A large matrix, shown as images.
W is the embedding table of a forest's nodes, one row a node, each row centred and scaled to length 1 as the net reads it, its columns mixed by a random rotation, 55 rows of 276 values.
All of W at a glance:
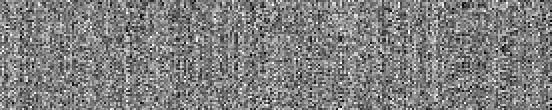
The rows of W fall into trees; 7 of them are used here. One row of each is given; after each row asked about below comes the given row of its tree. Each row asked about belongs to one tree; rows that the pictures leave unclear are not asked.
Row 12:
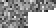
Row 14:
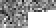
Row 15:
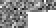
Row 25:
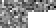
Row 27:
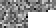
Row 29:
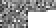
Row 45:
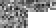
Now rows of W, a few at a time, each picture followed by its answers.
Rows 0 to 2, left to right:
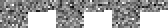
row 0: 29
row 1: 45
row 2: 45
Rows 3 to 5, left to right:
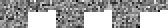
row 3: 45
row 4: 12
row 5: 27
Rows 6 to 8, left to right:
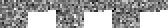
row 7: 14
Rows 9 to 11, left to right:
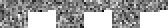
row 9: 14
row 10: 27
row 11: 15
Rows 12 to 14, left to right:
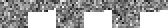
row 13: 15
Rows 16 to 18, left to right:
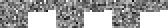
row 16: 12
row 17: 45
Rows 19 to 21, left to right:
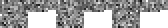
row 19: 25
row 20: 25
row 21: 45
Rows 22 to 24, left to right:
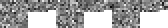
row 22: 27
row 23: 25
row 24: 29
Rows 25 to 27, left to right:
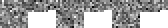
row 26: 14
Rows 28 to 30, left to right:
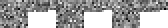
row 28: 45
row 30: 15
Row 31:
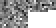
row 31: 45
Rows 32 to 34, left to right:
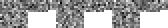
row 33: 45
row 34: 25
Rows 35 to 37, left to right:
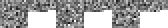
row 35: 45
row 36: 29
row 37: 25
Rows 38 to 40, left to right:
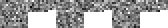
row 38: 12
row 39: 25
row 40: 12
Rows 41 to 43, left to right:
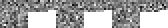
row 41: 27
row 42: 15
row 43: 29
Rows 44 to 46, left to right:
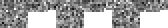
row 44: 25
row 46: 25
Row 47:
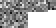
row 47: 15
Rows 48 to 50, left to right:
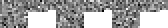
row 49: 27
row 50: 25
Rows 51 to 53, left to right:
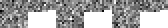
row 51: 14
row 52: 12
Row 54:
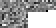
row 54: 27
